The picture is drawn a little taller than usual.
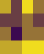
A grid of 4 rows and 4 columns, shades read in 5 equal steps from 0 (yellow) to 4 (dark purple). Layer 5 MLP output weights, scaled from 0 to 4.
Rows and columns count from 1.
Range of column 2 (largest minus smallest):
3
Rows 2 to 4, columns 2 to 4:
3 2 3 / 4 2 2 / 1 0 0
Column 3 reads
0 2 2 0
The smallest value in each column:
1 1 0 0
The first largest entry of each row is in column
2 1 2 1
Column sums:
7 11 4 7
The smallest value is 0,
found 3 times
